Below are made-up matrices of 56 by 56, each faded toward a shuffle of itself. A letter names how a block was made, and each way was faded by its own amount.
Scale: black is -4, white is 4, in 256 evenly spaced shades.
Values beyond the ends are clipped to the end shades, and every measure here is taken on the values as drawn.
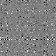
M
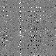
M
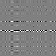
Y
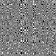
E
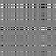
Y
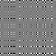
Y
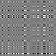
Y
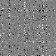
M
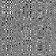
E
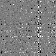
M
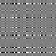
Y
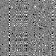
E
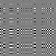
Y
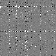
M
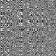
E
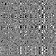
E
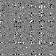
M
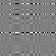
Y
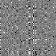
E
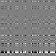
Y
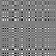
Y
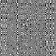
E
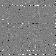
M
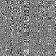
E
